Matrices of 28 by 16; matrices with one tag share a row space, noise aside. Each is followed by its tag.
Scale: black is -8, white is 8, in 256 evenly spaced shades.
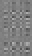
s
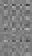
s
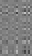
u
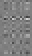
s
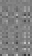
u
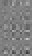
s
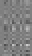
s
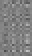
s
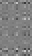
u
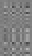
s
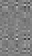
u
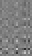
u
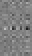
s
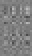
s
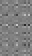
u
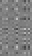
u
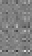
u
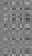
s
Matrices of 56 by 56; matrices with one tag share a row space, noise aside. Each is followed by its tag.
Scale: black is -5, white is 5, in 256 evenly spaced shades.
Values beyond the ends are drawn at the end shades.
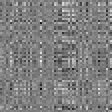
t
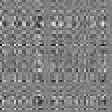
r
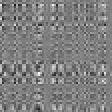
r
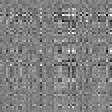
t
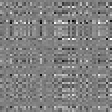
t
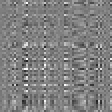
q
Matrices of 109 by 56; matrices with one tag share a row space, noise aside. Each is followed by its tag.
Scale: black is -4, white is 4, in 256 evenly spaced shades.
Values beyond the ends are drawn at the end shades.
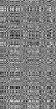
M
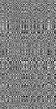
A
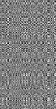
A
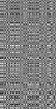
M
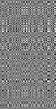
A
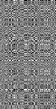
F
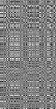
M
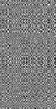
A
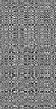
F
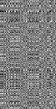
M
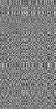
A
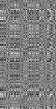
M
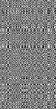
A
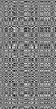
F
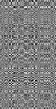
F
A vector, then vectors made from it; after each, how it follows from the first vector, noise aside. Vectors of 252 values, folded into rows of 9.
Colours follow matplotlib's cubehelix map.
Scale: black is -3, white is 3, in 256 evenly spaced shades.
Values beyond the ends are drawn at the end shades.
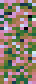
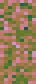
shrunk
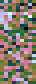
sign-scrambled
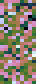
sign-scrambled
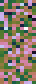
sign-scrambled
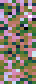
sign-scrambled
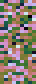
sign-scrambled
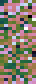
sign-scrambled
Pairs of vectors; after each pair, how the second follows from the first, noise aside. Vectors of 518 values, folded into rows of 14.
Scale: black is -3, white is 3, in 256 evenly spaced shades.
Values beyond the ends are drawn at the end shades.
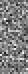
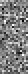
reversed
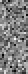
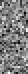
wrapped around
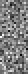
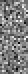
reversed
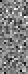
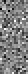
wrapped around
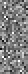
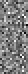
reversed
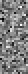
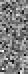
wrapped around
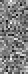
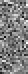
wrapped around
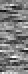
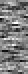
wrapped around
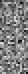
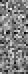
reversed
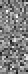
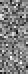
reversed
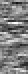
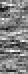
reversed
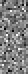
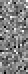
wrapped around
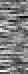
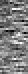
wrapped around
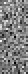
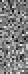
reversed
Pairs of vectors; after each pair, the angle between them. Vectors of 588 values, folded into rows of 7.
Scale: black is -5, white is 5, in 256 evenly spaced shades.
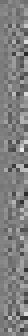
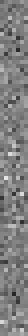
orthogonal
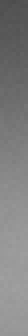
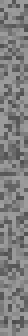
orthogonal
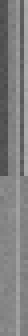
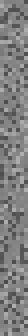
orthogonal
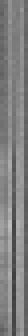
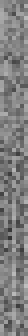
partly opposed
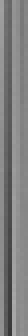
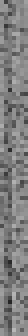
partly aligned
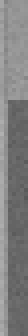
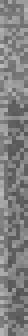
partly aligned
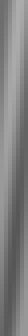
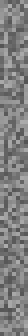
orthogonal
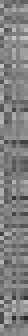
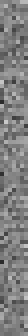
partly opposed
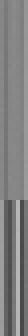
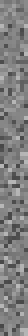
orthogonal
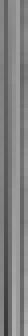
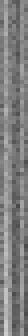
nearly opposite
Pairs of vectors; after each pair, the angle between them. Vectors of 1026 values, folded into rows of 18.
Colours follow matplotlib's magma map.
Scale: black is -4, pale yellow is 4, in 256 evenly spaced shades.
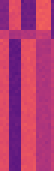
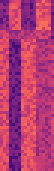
nearly parallel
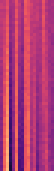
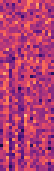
partly aligned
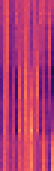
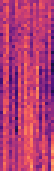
nearly parallel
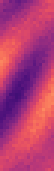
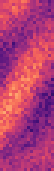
nearly opposite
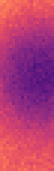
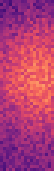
nearly opposite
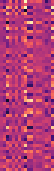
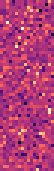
orthogonal
